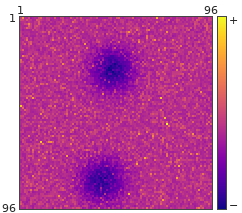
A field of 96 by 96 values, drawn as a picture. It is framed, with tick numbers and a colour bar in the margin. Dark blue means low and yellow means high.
Seam: none. Dips: two. Slope: none. Odd rows or columns: none.
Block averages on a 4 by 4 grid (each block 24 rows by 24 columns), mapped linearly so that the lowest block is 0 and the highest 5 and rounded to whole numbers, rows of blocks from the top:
5345 / 5235 / 5455 / 5045
